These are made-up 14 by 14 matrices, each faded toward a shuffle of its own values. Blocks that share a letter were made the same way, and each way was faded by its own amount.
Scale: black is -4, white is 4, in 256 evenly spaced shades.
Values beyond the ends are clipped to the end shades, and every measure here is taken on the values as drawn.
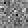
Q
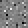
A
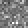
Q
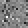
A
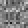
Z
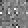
A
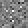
A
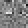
Z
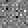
A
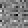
Z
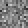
Q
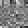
Z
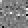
A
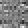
Z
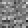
Z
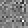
Z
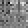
Z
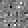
A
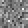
Q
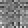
Z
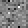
A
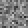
Q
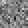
Q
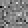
A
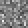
Q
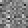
Z
